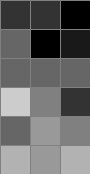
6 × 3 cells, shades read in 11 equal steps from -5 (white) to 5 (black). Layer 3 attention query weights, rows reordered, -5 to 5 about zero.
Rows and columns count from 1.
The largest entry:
5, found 2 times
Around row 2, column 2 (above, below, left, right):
3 1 1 4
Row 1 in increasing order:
3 3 5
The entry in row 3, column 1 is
1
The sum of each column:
1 7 11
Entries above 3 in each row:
1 2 0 0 0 0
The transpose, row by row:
3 1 1 -3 1 -2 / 3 5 1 0 -1 -1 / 5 4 1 3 0 -2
